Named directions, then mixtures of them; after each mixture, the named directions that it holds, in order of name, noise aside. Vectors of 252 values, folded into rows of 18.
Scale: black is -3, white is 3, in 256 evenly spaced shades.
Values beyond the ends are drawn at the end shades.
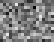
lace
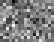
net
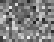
lace, net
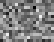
lace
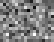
lace, net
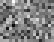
net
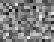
lace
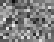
net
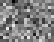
net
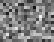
lace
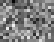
net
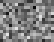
lace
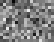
net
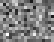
lace, net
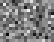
lace, net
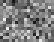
net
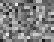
lace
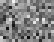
lace, net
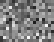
lace, net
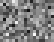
lace, net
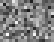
lace, net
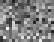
lace, net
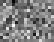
net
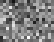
lace, net
